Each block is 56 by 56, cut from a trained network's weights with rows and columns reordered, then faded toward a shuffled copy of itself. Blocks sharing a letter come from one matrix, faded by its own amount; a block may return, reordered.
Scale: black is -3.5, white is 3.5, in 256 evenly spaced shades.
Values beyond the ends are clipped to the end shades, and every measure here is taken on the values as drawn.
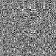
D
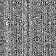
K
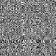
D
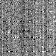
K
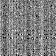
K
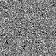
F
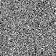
F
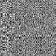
D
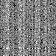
K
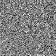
F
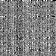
K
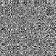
D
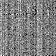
K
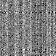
K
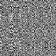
D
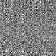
D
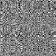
D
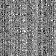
K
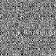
D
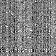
K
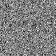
F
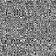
D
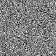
F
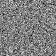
F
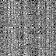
K
